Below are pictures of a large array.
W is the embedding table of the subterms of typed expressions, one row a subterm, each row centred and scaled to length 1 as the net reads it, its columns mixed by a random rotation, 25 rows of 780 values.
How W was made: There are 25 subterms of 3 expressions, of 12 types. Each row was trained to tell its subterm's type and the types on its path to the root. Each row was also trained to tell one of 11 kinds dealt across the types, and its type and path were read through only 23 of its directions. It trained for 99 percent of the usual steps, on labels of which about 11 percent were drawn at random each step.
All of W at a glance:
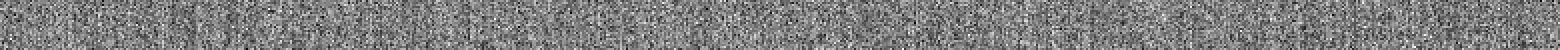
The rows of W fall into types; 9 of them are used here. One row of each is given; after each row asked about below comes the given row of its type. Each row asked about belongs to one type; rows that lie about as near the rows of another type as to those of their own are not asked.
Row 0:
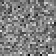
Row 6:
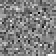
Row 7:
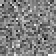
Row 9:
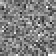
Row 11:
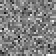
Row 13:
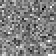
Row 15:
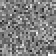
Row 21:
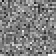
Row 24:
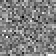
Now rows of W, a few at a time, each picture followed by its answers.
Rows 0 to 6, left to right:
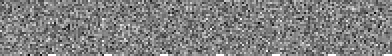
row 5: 21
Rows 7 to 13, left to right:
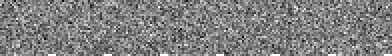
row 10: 9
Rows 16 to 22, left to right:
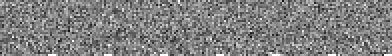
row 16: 15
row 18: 9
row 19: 7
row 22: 15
